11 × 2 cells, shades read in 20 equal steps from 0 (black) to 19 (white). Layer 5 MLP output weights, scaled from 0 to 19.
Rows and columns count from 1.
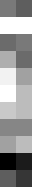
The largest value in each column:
19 19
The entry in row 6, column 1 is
19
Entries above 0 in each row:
2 2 2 2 2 2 2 2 2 1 2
